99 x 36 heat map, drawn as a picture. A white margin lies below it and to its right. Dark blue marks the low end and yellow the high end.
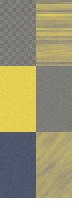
The table splits into 3 rows of 2 panels. Panel 1,1: middling, checkered, faint in contrast. Panel 1,2: high, streaked across. Panel 2,1: very high, flat. Panel 2,2: middling, flat. Panel 3,1: low, flat. Panel 3,2: high, slanting up to the right, faint in contrast.
